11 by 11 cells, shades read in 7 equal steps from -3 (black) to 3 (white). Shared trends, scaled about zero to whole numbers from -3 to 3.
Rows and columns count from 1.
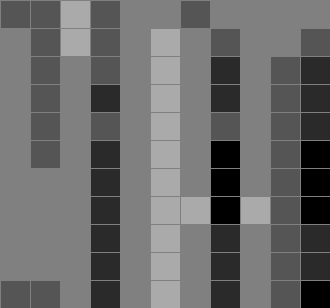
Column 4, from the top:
-1 -1 -1 -2 -1 -2 -2 -2 -2 -2 -2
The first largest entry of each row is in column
3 3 6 6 6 6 6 6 6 6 6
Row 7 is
0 0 0 -2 0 1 0 -3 0 -1 -3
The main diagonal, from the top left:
-1 -1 0 -2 0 1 0 -3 0 -1 -3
